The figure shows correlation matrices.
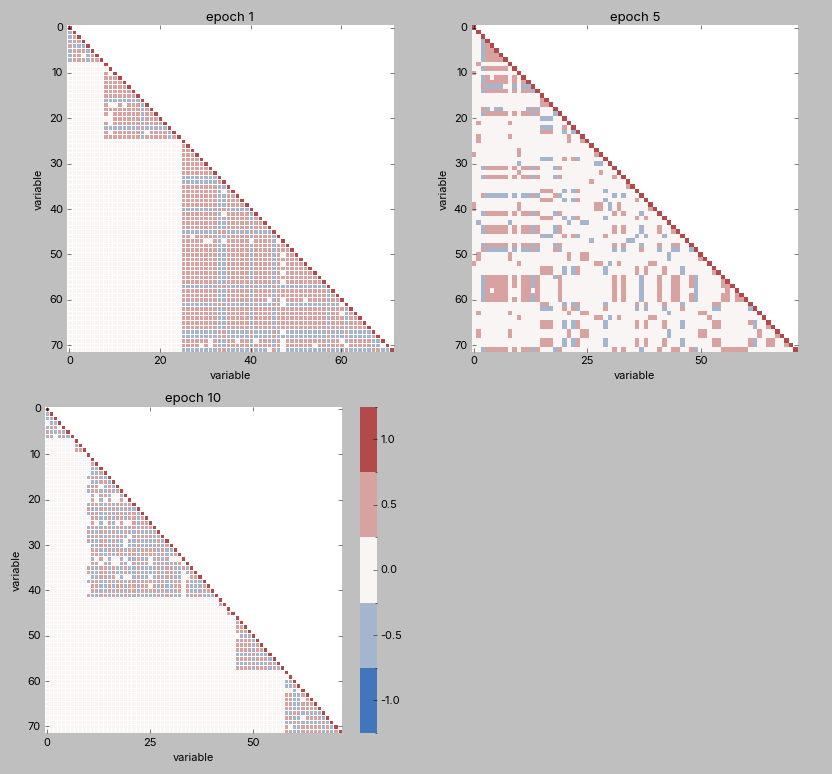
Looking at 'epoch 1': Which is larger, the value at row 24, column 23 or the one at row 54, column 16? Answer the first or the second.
the first
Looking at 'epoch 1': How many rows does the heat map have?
72
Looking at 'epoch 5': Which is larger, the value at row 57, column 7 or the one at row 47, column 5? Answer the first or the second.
the first
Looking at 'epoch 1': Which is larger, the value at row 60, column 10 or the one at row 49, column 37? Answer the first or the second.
the second
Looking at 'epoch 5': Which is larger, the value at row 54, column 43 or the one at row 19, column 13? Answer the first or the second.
the first
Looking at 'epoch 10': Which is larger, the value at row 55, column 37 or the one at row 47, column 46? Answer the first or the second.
the second
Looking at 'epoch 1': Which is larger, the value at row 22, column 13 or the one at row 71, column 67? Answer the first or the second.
the second
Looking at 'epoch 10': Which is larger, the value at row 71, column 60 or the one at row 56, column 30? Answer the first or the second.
the second
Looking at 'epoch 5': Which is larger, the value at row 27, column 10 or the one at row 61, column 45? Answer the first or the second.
the first
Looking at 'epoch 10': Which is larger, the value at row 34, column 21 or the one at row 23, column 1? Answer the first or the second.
the first
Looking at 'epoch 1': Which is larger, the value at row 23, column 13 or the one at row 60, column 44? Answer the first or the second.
the first
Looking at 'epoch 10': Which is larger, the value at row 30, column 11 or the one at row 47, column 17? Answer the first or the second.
the second
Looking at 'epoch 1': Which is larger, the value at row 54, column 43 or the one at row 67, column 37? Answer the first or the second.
the first
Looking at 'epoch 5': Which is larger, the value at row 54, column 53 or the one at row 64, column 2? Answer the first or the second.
the first
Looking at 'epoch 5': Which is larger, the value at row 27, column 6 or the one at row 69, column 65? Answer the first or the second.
the second
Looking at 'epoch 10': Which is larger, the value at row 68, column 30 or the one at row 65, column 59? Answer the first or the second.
the second
